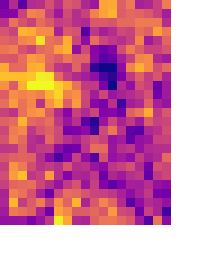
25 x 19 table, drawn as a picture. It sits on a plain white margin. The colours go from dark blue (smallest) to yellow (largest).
On average the colour sits 50% of the way up the scale. The histogram is bell-shaped. The middle left is the ninth with the highest average. The texture is blotchy. There are no regular stripes. Neither half mirrors the other.
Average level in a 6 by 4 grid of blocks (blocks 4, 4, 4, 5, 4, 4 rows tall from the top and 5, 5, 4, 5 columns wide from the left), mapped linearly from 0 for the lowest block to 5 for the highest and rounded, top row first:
2233 / 4303 / 5401 / 3112 / 3111 / 2331
